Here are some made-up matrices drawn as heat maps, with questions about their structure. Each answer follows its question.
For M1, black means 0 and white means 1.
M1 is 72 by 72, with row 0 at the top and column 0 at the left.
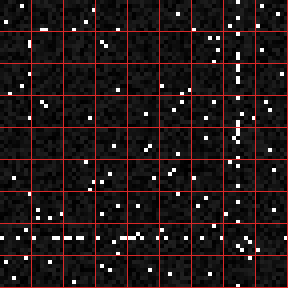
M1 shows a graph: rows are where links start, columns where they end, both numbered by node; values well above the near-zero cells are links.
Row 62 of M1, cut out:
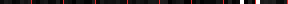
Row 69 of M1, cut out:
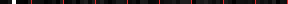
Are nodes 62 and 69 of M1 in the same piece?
no
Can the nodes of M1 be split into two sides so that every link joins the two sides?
yes
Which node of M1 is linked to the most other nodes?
node 59
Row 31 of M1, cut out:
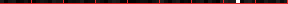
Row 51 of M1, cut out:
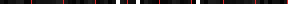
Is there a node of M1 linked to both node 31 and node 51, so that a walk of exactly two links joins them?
no
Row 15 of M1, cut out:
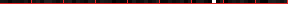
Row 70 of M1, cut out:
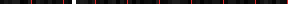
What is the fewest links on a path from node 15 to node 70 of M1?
6
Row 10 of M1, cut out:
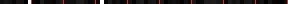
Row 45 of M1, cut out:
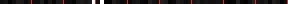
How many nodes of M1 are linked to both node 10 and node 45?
1
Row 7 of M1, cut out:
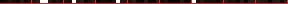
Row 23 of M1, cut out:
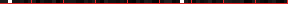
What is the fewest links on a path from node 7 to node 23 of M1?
4
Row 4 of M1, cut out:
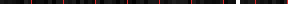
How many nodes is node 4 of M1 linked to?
1
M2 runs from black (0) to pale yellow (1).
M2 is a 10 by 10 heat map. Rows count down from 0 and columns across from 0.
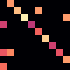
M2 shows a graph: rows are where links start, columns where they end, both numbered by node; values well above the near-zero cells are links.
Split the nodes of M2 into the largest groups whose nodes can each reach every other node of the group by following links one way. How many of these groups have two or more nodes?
1
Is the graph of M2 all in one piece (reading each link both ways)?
yes
